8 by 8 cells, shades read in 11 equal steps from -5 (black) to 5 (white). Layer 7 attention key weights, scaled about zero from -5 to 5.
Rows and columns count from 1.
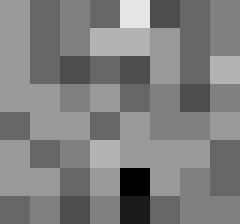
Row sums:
0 4 -3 0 2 4 -3 -8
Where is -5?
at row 7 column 5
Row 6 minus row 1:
0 0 0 3 -3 3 2 -1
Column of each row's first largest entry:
5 4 8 1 2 4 1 2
